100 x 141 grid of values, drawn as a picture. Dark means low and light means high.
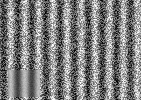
Average level on the scale: 50%. Stripes: upright, repeating 10 times. Odd patch: calmer, in the bottom left. Calmest part: bottom left.
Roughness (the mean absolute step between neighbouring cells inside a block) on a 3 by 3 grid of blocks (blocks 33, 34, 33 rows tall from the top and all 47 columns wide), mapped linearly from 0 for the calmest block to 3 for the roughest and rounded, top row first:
333 | 333 | 033
